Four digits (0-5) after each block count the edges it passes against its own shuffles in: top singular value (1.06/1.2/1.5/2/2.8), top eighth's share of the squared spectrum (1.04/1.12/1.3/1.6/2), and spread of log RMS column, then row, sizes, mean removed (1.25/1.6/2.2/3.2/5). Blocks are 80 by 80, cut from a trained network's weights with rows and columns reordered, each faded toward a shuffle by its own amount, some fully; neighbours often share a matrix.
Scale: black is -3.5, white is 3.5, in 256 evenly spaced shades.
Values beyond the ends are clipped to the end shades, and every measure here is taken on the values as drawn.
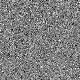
0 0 0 0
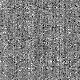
3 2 1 2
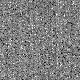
1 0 0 0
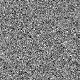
2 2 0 1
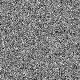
0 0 0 0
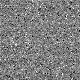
1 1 0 0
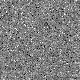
0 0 0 0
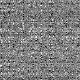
3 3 3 0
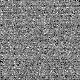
3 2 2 0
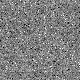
0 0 0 0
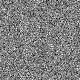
1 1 0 0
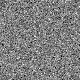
2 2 0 0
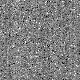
1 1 0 0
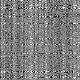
4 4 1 4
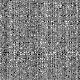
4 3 0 3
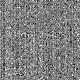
3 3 0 2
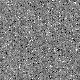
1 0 0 0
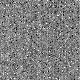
2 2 0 1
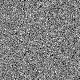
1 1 0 0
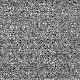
3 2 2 0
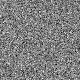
1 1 0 0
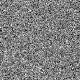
2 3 1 1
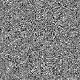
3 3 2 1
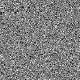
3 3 1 1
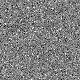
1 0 0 0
